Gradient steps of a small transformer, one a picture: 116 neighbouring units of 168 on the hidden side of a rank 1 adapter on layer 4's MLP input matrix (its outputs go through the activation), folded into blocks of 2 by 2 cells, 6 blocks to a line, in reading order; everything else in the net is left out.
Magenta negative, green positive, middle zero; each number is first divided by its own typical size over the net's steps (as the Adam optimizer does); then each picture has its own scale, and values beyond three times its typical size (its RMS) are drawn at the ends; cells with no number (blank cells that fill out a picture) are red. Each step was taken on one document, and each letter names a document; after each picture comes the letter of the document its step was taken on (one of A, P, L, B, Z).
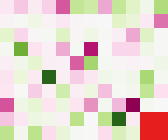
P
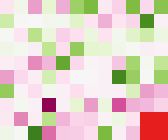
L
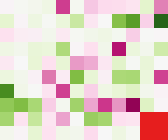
P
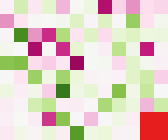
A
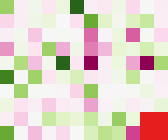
L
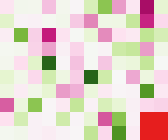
A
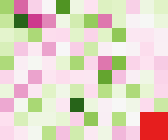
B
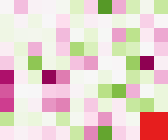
P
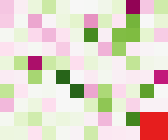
A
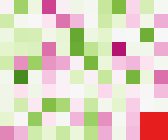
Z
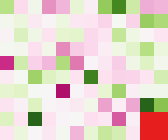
A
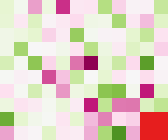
P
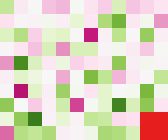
A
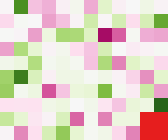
Z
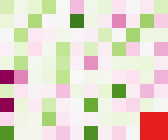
P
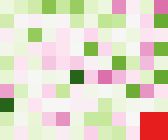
P
